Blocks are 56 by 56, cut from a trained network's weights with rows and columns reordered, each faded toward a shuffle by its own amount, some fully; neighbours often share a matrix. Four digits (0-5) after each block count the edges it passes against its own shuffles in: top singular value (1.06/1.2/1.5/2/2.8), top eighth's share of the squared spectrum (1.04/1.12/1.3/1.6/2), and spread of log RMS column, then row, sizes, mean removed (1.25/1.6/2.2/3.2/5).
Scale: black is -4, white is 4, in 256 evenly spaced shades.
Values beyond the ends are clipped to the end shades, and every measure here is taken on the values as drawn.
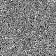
0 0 0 0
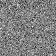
1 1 0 0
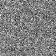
2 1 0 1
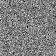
0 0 0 0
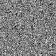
2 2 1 0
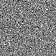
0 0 0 0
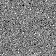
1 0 0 0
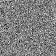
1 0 0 0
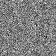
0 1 0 0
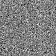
1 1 0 1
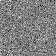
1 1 0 0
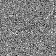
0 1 0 0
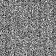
1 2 0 1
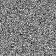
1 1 0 0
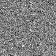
2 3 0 1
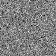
1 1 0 0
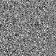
2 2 2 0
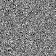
2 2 1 1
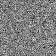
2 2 1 0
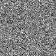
2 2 2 0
